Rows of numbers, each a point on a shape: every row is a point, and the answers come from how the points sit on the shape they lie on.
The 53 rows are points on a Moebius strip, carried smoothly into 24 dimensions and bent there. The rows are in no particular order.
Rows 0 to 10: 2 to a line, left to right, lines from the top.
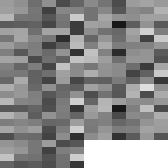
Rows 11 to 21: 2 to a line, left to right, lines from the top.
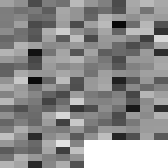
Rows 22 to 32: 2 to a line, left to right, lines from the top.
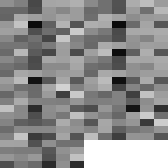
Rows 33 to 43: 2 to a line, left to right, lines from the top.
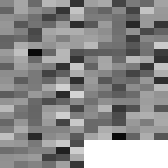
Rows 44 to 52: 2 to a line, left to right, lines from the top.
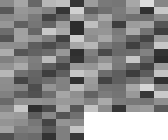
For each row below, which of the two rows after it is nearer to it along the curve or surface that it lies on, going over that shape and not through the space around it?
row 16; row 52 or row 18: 18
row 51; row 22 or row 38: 22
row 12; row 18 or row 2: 18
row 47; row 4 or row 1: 4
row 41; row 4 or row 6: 4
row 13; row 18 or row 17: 18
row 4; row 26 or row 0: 26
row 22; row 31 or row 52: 31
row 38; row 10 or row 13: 10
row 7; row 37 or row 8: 37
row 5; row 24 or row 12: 24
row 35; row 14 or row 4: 4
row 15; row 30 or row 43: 30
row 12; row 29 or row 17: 29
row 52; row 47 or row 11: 47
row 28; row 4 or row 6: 4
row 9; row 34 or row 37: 34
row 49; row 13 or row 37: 37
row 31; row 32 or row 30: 30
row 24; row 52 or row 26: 26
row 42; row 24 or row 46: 24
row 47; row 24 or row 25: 24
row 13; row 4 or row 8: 4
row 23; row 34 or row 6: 34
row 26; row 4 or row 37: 4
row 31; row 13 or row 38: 13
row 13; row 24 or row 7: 7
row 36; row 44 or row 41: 44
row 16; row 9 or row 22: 9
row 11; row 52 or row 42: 42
